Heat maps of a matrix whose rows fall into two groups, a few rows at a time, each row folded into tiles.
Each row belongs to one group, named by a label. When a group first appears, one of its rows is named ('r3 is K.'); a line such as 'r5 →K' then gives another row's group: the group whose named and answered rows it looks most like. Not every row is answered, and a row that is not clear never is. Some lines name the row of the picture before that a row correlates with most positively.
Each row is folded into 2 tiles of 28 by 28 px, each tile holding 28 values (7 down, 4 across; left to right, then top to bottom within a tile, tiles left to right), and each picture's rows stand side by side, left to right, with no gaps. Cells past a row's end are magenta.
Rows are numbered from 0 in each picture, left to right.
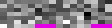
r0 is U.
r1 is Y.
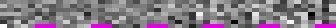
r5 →Y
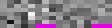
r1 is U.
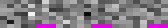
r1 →Y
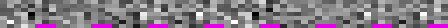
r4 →Y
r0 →Y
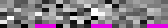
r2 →U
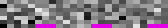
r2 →U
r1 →Y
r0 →U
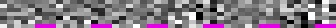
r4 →U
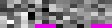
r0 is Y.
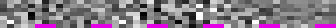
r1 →U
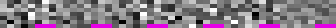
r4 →Y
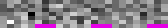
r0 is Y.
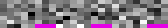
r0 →Y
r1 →U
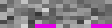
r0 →U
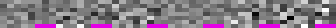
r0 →Y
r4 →Y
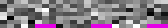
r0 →U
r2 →U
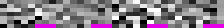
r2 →U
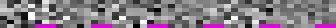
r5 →Y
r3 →U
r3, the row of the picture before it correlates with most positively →2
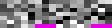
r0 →Y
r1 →U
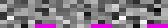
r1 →Y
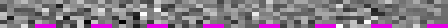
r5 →U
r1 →U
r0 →U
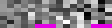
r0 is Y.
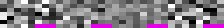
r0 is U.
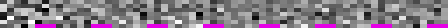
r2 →Y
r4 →Y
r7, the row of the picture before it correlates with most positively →1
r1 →U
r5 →U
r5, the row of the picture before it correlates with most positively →0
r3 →Y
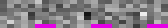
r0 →Y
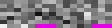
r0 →U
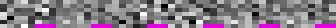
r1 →Y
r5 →Y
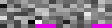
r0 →U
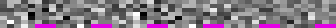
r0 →Y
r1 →U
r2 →Y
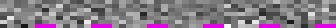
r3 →Y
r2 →Y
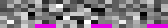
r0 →Y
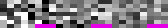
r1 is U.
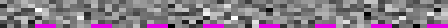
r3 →U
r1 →Y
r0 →U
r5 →U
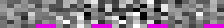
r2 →Y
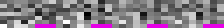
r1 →Y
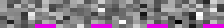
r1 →U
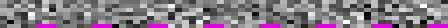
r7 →U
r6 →Y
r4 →Y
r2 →U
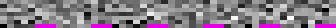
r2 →U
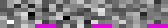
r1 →U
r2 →Y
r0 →Y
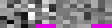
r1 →Y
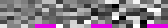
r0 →U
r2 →U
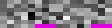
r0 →Y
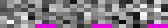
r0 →Y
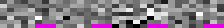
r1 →U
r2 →U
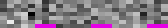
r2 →Y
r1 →U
